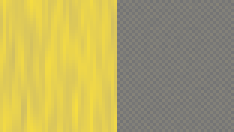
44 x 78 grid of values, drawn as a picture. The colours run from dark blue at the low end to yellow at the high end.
The table splits into one row of 2 panels. Panel 1,1: very high, streaked downward, faint in contrast. Panel 1,2: middling, checkered, faint in contrast.
